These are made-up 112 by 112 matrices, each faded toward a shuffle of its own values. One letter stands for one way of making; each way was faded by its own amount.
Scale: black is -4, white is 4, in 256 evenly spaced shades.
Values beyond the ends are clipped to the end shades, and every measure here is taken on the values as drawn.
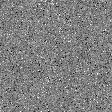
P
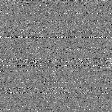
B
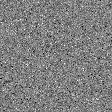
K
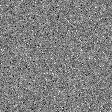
K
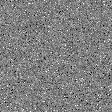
P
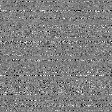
B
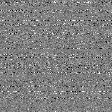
B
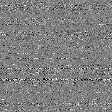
B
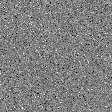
P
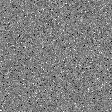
P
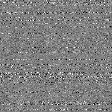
B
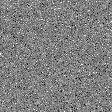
P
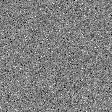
K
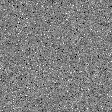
P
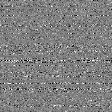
B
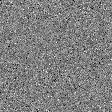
K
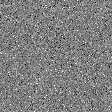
P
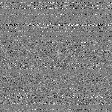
B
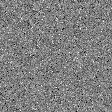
K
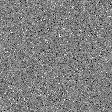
P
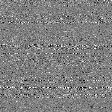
B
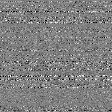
B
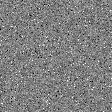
P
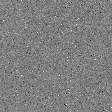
P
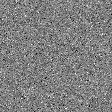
K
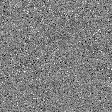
K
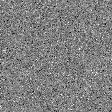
K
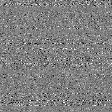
B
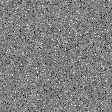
P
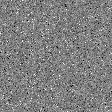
P
